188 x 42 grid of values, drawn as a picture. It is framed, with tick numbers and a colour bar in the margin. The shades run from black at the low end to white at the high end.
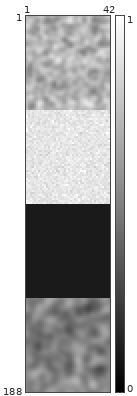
The table splits into 4 rows of 1 panel. Panel 1,1: high, blotchy. Panel 2,1: very high, fine-grained, faint in contrast. Panel 3,1: very low, flat. Panel 4,1: middling, blotchy.
